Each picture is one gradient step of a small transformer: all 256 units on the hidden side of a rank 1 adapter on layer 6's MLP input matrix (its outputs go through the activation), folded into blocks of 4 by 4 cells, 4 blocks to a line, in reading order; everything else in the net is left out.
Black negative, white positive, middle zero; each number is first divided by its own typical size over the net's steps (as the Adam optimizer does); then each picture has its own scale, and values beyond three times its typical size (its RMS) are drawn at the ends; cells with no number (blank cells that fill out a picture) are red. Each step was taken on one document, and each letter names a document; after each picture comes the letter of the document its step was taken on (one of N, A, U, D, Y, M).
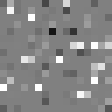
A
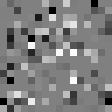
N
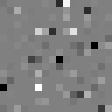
A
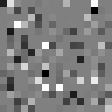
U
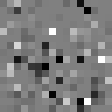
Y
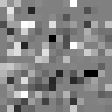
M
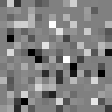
M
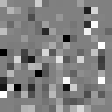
Y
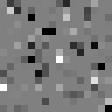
A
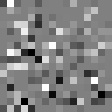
M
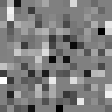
M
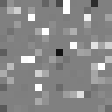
A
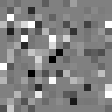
M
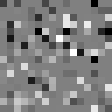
N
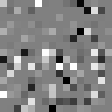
Y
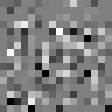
M
